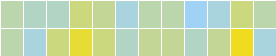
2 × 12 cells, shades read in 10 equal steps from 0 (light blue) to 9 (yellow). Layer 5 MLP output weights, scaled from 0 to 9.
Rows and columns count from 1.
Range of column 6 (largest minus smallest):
1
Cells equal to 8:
1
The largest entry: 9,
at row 2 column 11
